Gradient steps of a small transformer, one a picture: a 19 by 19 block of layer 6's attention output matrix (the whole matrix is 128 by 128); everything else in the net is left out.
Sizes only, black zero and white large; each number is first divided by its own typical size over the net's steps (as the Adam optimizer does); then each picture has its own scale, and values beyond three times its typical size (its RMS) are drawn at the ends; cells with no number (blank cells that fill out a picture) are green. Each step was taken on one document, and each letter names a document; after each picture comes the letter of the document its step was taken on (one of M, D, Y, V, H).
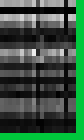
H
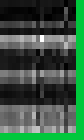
H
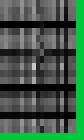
H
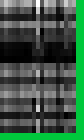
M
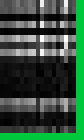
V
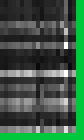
V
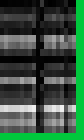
H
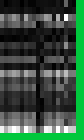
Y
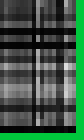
M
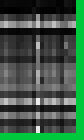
M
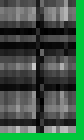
V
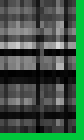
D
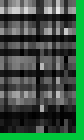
Y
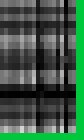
H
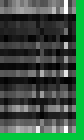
V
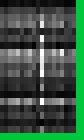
D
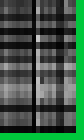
M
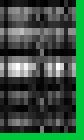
D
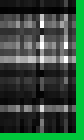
D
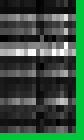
V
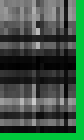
H
